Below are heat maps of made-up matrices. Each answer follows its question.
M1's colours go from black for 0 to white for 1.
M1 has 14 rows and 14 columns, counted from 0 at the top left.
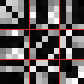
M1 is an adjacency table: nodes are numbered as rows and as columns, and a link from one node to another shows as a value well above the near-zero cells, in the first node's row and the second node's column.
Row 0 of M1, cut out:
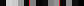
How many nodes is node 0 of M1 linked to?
7
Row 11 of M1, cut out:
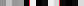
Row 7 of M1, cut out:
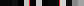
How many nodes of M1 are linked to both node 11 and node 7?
1
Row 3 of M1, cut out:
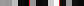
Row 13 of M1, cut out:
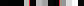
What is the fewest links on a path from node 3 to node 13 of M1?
2
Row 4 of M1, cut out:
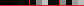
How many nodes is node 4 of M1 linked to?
5
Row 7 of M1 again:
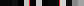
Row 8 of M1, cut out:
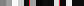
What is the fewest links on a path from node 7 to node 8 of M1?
3
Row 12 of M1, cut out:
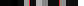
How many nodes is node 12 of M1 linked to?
5
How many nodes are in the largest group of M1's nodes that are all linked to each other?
8
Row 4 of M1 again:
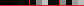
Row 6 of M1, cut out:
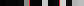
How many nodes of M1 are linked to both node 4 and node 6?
4
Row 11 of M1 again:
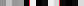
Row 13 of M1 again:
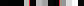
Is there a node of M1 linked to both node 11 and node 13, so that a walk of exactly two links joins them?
no
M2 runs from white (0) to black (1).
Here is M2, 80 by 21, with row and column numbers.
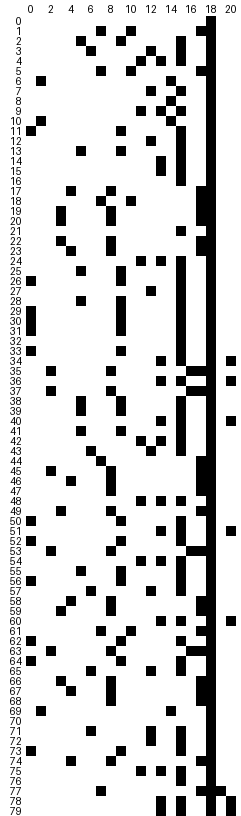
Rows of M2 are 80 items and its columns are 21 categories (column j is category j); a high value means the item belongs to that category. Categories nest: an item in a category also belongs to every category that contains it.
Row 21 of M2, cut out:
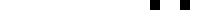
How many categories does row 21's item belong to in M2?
2
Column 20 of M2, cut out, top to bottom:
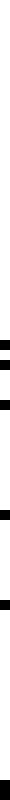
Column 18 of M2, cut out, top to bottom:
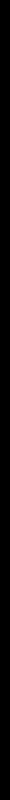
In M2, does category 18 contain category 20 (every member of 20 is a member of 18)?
yes
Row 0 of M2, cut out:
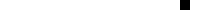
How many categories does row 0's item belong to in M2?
1
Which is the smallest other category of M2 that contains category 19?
7
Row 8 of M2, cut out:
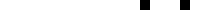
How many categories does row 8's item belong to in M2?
2
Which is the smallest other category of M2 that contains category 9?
15
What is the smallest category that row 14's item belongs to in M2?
13
